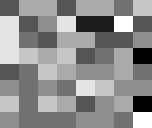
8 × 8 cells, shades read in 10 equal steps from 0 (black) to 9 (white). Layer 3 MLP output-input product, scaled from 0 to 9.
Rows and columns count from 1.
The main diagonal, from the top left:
3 3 3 7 5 7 6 9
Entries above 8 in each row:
0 1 0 0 0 0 0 1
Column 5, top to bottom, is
6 1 6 3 5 8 3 5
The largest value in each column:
8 7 7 8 8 7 9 9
